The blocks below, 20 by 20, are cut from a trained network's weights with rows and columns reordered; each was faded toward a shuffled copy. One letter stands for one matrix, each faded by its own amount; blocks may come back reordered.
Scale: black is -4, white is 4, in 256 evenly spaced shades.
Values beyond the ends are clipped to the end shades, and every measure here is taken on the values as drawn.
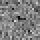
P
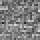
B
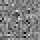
P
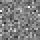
P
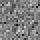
P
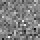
P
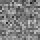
B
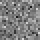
P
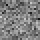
B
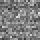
B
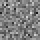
P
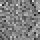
P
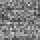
B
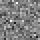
P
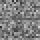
B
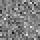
P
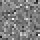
P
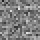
B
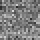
B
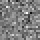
P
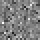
P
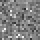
P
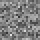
B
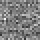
B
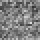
B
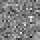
P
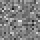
P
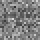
B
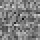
B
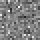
P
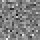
P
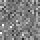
P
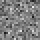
P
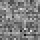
B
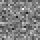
B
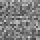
B
